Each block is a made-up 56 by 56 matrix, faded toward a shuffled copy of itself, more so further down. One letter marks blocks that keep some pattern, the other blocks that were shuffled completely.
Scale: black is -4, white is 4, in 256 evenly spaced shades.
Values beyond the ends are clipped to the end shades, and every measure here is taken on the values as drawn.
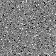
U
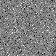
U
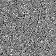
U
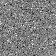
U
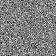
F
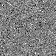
U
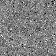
U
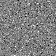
F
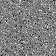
F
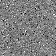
U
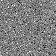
F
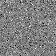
F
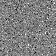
F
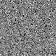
U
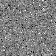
F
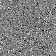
U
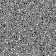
U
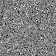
U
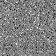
F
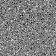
U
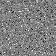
F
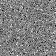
U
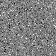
F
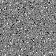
F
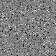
F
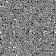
F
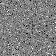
U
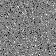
U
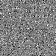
F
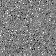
F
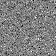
U
